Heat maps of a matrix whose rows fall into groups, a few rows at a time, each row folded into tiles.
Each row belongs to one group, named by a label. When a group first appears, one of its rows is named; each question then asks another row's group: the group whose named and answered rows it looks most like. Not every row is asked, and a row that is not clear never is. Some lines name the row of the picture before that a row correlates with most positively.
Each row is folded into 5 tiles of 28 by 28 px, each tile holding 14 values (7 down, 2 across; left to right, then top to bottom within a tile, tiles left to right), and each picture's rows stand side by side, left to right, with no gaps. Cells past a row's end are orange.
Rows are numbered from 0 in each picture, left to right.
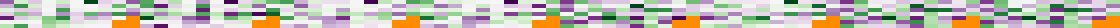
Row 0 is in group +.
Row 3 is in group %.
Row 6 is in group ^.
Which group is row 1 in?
%
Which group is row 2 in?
%
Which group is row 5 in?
+
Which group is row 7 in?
^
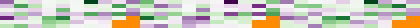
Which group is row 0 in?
+
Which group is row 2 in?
+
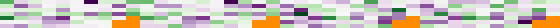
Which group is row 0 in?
%
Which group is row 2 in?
^
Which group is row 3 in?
^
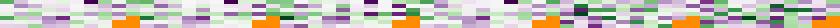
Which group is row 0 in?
%
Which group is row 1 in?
%
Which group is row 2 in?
%
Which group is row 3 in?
%
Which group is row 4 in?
^
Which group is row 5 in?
^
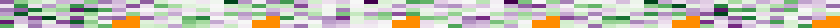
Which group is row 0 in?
^
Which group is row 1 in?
+
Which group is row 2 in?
%
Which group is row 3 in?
%
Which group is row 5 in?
^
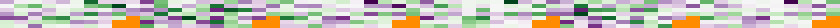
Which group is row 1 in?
^
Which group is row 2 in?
%
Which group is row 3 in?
+
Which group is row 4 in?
^
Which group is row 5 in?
%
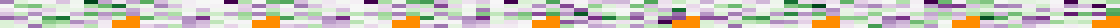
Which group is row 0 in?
+
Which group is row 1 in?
%
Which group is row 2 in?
%
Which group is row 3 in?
%
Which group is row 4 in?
^
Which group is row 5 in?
+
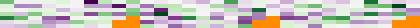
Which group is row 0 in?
%
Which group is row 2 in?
+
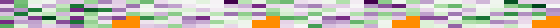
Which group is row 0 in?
^
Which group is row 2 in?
%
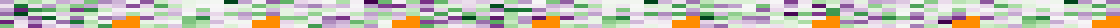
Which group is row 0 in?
^
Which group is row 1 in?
+
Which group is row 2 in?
%
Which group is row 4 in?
+
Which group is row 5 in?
%
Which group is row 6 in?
^
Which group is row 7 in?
+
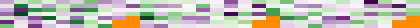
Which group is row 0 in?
^
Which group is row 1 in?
%
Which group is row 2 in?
%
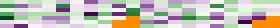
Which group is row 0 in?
%
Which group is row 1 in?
^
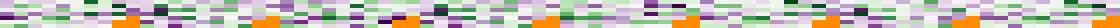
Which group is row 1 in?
^
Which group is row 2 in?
^
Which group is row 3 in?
^
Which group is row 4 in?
%
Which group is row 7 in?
+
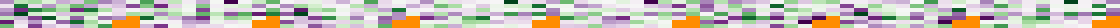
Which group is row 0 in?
^
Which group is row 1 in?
%
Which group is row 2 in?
^
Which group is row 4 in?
%
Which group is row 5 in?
^
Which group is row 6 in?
^
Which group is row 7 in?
+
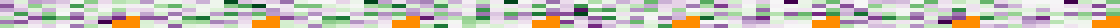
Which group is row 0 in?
^
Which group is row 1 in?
+
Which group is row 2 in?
+
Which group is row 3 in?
+
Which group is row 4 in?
^
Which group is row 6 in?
^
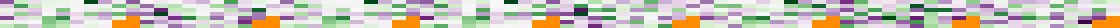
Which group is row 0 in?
+
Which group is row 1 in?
^
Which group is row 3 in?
+
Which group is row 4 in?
^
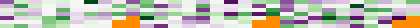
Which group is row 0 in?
+
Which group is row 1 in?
%
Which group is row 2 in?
^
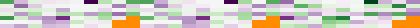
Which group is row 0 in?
%
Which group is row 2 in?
+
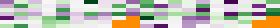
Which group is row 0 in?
+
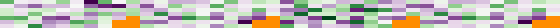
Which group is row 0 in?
%
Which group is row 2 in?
^
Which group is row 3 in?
^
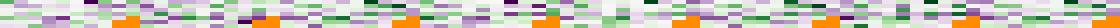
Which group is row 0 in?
%
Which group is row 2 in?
+
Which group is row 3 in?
%
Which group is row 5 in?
+
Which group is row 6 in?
+
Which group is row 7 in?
+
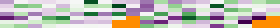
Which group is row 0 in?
+
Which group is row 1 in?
^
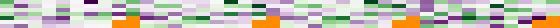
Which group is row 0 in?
%
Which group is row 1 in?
+
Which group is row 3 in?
^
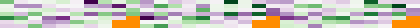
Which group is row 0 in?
%
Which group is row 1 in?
+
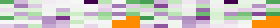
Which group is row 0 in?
%
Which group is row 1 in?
%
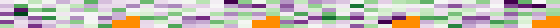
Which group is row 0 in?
^
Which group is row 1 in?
%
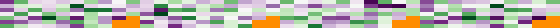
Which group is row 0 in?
^
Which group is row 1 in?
^
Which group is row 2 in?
%
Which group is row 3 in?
^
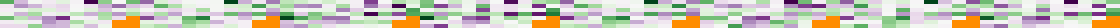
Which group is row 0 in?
%
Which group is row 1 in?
+
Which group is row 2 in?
%
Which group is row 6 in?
+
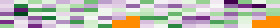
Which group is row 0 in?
^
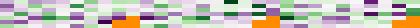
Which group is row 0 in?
^
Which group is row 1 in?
+
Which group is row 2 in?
%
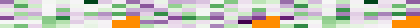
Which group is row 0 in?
+
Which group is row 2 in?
+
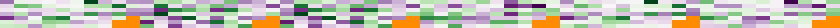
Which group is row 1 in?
^
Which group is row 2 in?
^
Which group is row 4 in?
+
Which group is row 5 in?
%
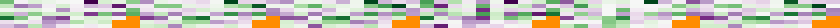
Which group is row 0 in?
%
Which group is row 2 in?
+
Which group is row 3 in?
%
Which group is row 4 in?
+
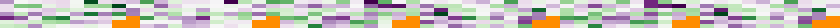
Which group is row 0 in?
+
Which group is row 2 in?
%
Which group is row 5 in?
^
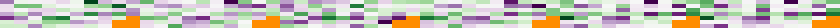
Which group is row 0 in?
+
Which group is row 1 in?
%
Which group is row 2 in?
^
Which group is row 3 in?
%
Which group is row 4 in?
%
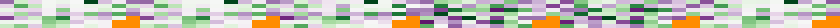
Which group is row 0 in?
+
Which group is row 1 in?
+
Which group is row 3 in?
^
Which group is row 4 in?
^
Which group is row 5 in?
+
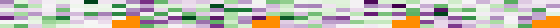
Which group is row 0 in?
+
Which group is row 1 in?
^
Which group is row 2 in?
%
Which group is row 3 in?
^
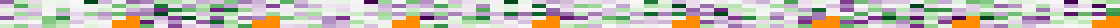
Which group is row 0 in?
+
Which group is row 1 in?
^
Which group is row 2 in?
%
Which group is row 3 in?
+
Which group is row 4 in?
+
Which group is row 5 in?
^
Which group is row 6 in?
^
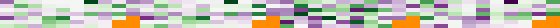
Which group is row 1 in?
+
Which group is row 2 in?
^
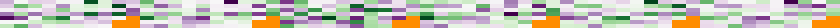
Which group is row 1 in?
%
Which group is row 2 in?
^
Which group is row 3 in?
%
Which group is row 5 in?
%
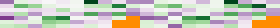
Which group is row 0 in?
+
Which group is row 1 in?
+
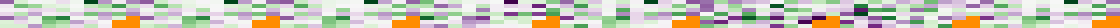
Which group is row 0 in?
+
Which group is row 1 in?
+
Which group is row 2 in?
+
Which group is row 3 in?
%
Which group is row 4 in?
+
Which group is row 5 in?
^
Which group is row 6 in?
^
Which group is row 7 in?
+
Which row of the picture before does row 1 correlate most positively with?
0
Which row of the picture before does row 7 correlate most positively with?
0
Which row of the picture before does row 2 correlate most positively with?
0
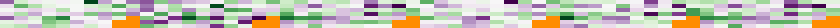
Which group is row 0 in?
+
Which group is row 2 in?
%
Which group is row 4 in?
%
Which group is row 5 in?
%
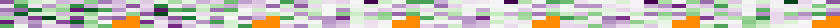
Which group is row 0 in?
^
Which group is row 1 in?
^
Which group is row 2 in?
%
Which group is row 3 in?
%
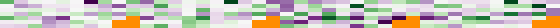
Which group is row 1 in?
+
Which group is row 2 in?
^
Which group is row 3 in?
+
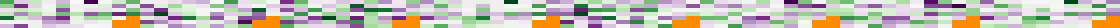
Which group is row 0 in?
%
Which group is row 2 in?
^
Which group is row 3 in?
+
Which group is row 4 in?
^
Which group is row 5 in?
%
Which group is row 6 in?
%
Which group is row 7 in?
+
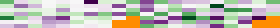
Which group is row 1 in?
^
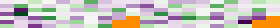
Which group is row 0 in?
^
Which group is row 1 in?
^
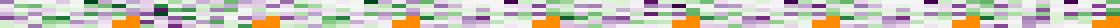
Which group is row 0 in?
+
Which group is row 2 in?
+
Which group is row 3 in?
%
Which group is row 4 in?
%
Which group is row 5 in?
%
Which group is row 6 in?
%
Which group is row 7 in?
%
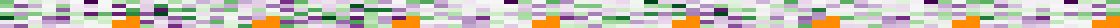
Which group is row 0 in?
%
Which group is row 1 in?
^
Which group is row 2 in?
^
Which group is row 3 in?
%
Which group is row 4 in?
+
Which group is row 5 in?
^
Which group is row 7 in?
%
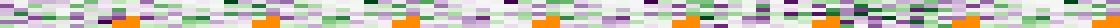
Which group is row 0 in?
^
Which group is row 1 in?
+
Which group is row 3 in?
%
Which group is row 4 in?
%
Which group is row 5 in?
%
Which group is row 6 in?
^
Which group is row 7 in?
+
